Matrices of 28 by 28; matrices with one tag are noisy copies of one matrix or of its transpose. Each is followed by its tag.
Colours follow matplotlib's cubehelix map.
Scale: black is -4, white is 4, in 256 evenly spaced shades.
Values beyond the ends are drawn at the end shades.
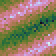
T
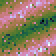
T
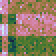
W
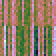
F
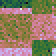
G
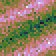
T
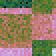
G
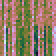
F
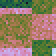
G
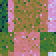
G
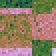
G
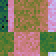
G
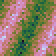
T
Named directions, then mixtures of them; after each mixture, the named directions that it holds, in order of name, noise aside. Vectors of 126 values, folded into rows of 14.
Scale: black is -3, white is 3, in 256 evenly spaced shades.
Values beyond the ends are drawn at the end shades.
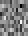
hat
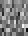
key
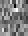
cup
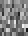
key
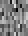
cup, hat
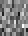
key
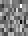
hat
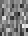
hat, key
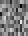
hat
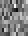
cup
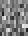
hat, key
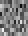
hat, key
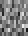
key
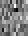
cup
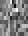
cup, key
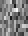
cup, key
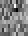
cup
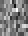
cup, key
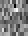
cup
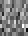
key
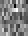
cup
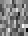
cup, key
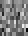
key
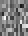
hat, key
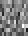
key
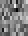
cup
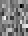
hat, key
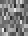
cup, hat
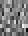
key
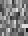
cup, key
